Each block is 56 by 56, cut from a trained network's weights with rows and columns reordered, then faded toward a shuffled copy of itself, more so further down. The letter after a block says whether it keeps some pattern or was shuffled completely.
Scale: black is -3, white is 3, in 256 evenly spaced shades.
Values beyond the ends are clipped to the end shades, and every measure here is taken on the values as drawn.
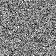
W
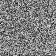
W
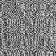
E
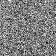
W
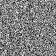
W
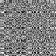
E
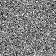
W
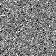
W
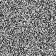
W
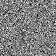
W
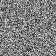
W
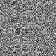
E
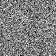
W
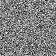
W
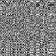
E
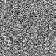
E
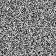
W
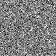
W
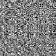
E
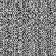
E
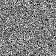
W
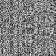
E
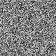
W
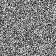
W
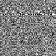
E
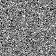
W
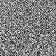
E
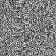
E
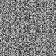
E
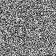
W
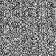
E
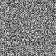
E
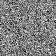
W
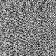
E
